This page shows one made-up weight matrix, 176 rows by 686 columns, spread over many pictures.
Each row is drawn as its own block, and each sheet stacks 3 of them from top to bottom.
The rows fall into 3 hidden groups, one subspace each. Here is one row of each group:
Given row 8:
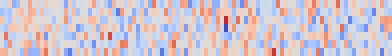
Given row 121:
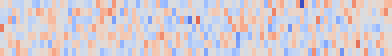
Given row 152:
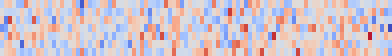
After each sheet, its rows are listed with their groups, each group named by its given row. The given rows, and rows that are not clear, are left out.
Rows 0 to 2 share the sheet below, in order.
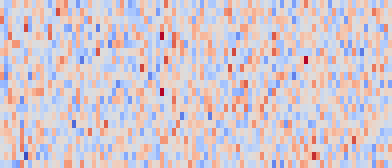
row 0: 152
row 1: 152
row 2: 8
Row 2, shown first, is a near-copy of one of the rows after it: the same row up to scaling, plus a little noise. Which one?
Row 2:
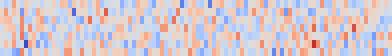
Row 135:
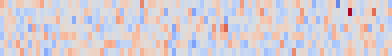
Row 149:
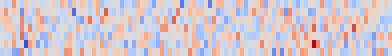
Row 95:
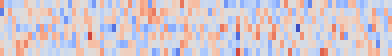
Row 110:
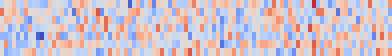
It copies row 149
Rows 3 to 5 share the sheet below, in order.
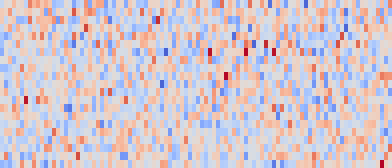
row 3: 121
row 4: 8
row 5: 8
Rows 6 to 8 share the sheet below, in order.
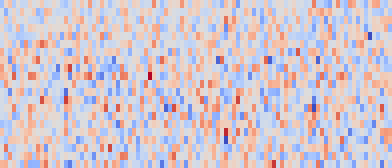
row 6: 8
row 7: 121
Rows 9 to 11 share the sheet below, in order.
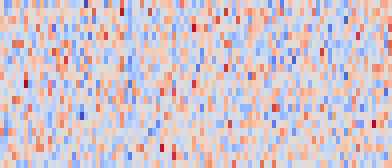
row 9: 152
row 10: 152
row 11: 152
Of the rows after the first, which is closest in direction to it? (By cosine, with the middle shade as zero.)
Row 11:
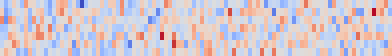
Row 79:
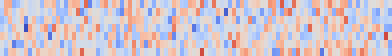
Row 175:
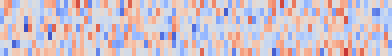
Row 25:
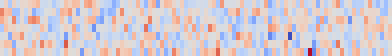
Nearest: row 25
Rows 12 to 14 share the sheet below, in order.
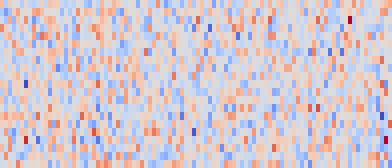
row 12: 121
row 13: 152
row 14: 152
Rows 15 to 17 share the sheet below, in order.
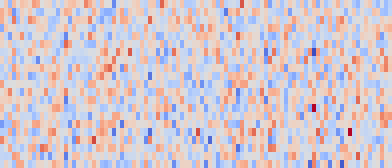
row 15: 121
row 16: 121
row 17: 121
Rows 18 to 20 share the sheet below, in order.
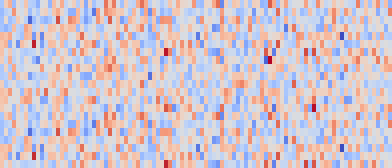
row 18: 121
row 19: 121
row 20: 121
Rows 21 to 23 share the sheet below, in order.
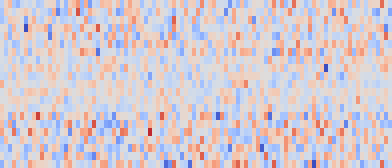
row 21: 152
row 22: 121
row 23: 121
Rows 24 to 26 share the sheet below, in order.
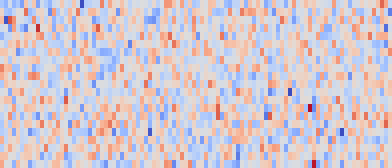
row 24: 152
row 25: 121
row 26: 121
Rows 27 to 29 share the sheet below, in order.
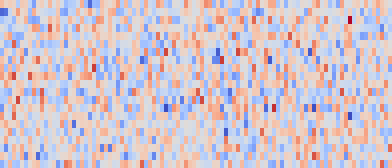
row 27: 121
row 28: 121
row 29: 8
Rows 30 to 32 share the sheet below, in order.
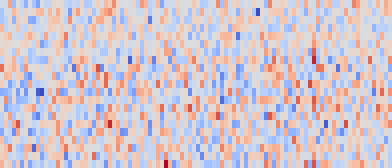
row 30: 121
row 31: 8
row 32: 121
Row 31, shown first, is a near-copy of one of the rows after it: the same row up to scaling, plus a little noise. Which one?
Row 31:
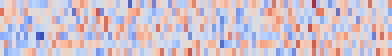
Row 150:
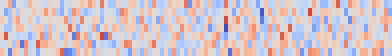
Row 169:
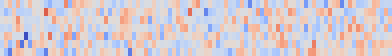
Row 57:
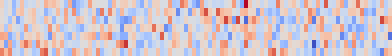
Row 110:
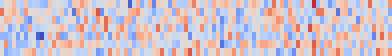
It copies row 110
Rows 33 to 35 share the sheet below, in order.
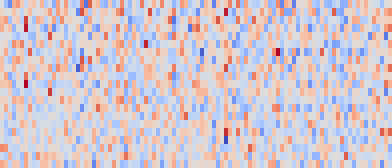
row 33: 152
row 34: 152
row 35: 8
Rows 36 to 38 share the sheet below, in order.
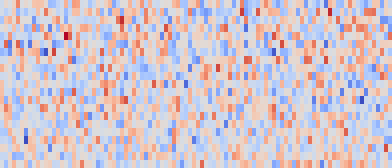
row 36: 8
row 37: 8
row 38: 152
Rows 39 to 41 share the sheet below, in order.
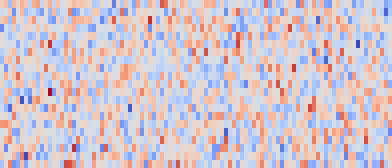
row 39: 121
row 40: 8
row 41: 8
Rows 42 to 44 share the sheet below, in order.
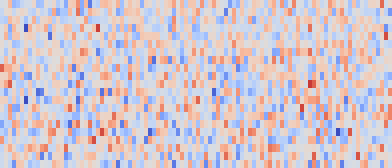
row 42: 152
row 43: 8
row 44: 121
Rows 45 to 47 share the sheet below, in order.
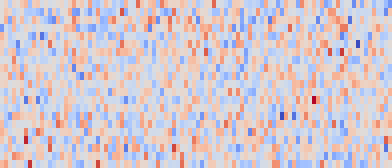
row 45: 121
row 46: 8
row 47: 152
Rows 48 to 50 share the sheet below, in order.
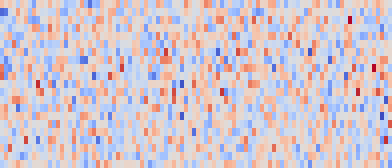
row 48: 121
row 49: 152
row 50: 152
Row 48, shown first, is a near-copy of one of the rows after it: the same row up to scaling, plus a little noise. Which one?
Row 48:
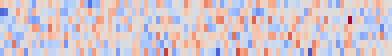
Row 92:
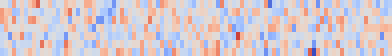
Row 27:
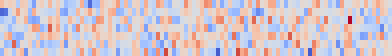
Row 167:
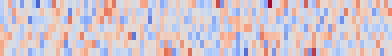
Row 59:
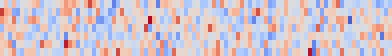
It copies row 27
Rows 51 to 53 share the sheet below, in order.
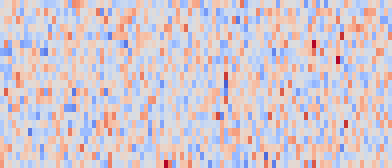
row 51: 8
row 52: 8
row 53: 121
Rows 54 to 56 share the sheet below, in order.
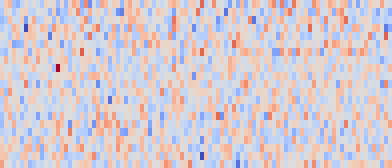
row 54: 152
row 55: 152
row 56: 121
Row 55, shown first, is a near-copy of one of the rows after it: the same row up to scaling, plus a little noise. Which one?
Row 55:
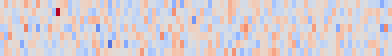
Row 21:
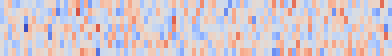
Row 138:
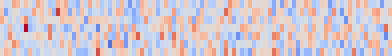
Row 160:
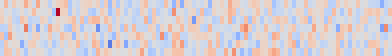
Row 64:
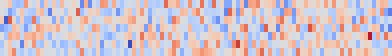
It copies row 160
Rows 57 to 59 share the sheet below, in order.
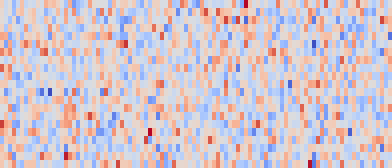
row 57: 8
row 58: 8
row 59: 121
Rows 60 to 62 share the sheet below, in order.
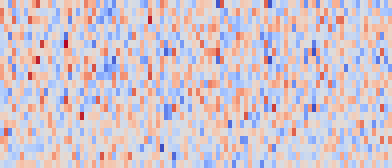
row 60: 121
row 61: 121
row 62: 152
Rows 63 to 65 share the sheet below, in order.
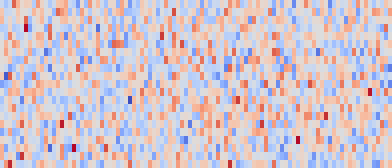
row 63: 152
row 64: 152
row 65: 8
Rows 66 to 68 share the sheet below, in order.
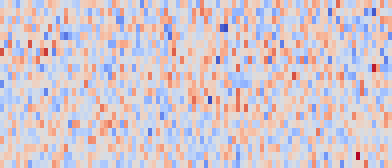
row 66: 8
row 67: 121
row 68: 121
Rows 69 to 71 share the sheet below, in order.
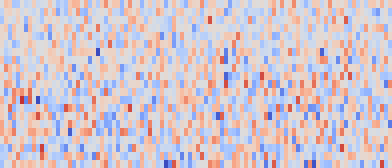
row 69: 152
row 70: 8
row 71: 121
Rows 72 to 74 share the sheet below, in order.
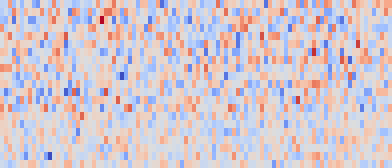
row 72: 121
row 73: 8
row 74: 8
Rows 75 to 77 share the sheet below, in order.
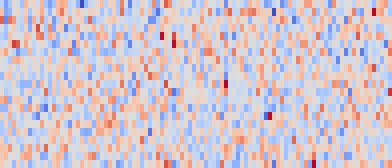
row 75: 152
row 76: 8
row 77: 121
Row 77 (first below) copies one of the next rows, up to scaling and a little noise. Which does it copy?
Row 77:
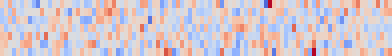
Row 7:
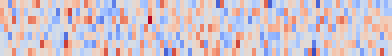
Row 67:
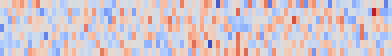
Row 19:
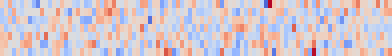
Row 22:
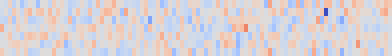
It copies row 19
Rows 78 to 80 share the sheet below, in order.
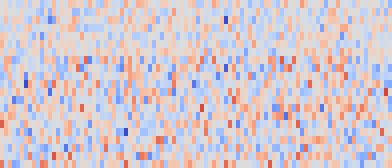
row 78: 121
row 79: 152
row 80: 8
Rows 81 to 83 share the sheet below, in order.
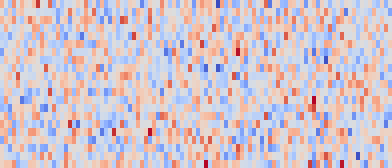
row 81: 121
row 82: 8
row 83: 121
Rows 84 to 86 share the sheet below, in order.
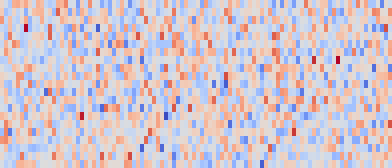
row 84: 152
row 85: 8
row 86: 152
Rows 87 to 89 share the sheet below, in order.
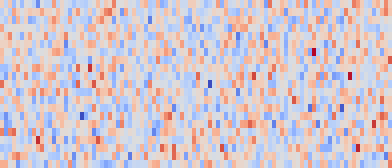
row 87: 121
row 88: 121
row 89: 152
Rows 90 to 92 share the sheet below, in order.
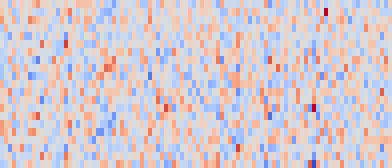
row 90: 121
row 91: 121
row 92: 121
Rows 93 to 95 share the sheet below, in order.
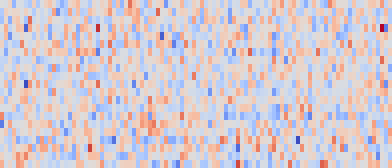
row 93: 152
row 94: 152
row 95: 8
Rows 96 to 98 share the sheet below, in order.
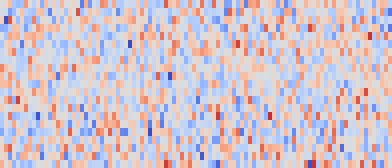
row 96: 152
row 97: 121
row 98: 121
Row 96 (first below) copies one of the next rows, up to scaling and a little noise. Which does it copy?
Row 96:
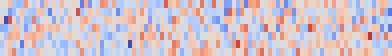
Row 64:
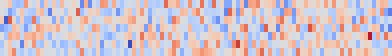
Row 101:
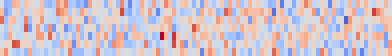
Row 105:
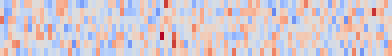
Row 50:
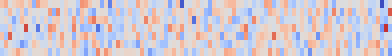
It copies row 64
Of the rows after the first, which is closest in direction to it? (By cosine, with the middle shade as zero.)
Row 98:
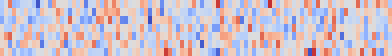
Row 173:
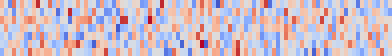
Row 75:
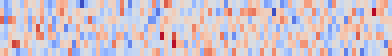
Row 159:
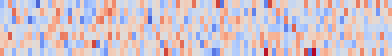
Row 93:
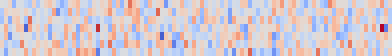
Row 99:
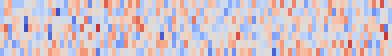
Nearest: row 159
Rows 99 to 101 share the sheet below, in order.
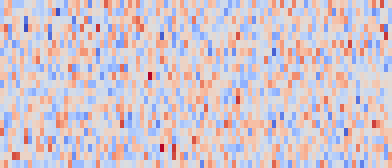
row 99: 152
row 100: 121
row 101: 152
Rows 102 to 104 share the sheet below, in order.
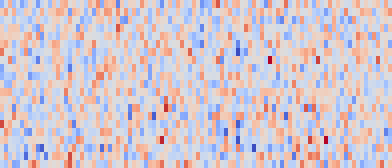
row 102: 121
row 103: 121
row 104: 8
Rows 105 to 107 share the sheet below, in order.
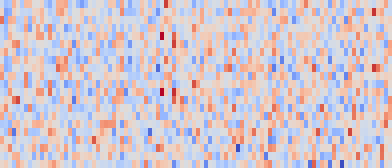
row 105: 152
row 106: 152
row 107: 121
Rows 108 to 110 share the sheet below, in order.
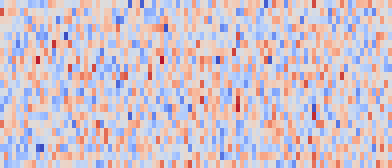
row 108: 8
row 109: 121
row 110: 8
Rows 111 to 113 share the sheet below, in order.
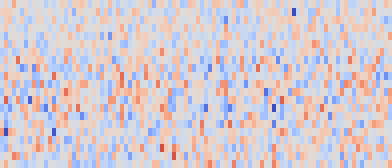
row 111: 8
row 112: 8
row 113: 152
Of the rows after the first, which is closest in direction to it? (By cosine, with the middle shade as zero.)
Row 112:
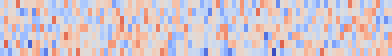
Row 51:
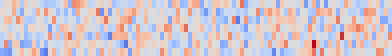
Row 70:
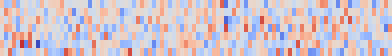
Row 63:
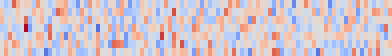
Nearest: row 51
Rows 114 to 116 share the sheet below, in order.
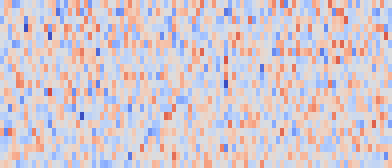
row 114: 152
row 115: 8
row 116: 152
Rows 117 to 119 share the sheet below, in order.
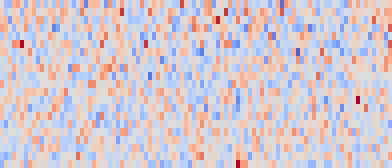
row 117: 152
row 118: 121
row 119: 121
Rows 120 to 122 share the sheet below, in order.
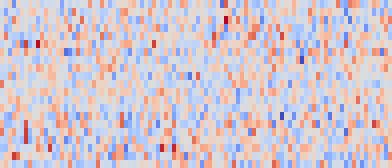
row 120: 8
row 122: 152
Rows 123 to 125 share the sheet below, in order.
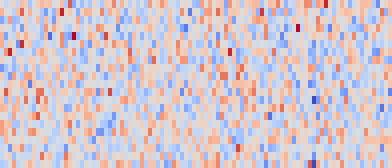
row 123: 8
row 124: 8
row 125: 121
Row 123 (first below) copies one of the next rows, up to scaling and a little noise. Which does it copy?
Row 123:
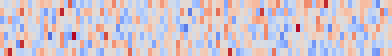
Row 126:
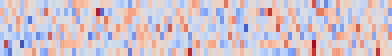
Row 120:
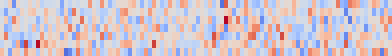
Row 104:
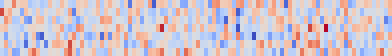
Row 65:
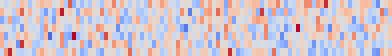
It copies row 65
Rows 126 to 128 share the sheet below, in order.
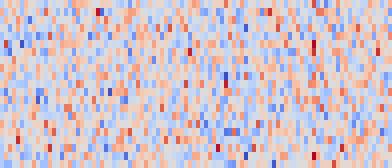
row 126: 8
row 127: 8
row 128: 8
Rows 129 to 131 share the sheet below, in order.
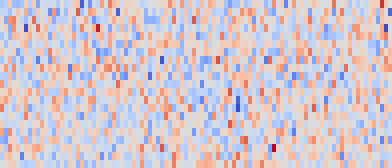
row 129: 152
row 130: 121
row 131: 152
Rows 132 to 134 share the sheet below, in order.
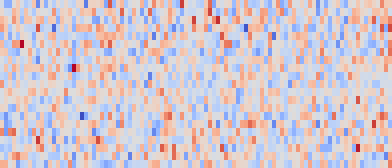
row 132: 152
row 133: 121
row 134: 152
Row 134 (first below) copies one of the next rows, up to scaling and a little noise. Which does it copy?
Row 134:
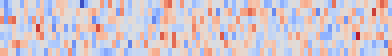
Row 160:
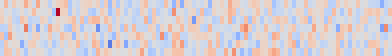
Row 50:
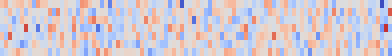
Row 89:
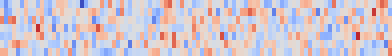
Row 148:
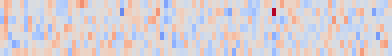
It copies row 89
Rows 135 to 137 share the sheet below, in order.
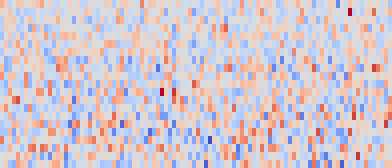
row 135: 8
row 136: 152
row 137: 121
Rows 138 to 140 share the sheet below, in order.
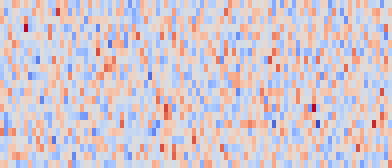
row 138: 152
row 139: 121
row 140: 152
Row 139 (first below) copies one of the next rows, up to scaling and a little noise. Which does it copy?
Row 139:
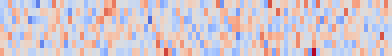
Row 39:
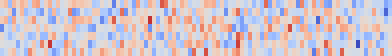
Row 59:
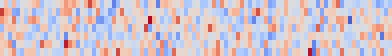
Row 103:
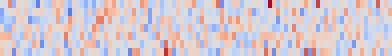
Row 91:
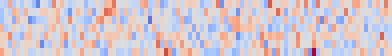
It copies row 91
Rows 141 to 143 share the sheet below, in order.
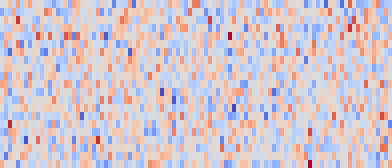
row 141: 8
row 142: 152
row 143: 152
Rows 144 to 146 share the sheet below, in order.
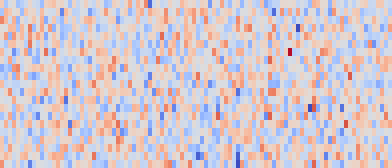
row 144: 8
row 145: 121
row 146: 121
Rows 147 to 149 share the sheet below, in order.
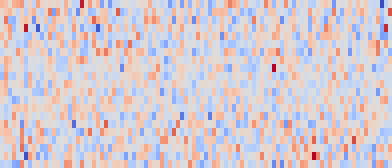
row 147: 152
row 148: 152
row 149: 8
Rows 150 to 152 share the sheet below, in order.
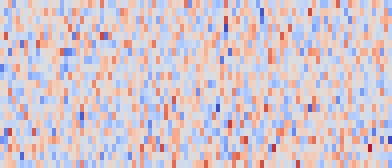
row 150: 8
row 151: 121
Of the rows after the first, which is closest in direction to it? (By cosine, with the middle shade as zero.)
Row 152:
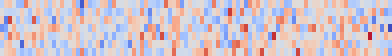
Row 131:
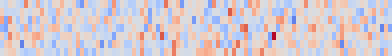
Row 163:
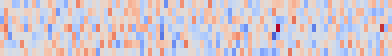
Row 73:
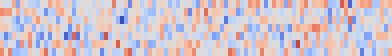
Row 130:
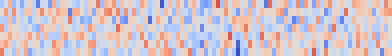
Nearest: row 131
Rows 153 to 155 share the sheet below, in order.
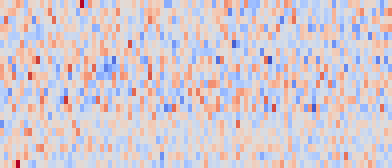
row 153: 152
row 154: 121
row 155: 8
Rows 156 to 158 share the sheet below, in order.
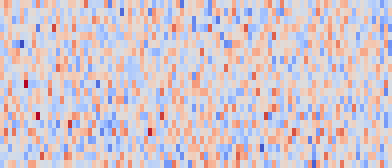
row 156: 152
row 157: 152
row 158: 121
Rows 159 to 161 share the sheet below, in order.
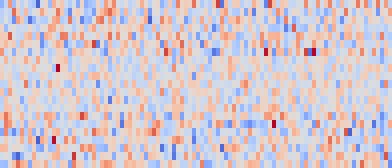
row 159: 121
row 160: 152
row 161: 152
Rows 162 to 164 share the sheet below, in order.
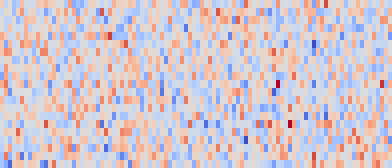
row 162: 8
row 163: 152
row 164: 8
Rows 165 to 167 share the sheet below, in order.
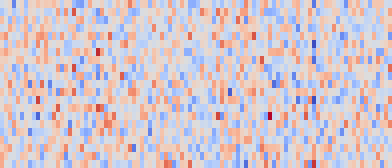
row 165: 8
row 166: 8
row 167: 121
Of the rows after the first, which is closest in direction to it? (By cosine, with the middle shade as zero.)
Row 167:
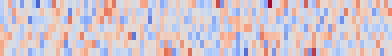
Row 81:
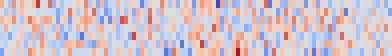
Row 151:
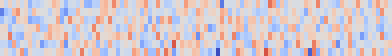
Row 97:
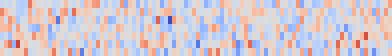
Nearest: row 151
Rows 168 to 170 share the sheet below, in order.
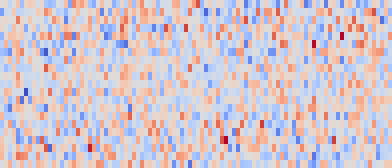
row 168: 8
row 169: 8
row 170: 8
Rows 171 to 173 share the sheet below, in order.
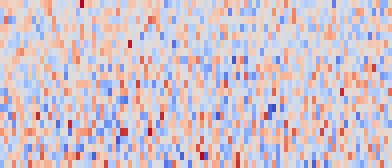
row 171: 152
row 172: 8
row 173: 121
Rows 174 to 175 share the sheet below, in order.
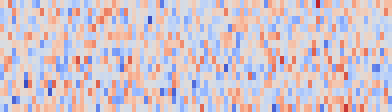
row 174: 121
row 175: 152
